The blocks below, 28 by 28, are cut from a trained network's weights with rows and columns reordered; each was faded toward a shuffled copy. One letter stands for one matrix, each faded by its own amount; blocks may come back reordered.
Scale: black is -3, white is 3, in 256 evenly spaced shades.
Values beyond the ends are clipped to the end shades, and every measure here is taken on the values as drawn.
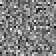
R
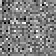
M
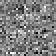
M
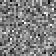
R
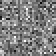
R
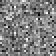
R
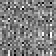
M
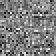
M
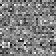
M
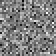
R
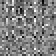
M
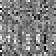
M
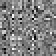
M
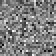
R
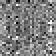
M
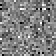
M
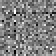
M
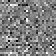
M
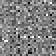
M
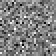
R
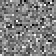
R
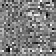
M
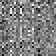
M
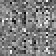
M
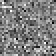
R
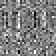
M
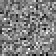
R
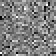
M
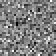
R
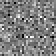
M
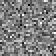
R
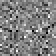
M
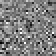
M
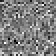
M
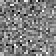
R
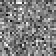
R
